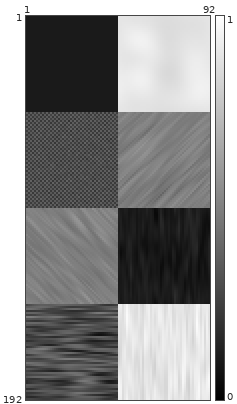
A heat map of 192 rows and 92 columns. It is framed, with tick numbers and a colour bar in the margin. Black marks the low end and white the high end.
It is made of 4 by 2 panels. Panel 1,1: very low, flat. Panel 1,2: very high, smooth, faint in contrast. Panel 2,1: low, checkered. Panel 2,2: middling, slanting up to the right, faint in contrast. Panel 3,1: middling, slanting down to the right, faint in contrast. Panel 3,2: very low, streaked downward, faint in contrast. Panel 4,1: low, streaked across. Panel 4,2: very high, streaked downward, faint in contrast.
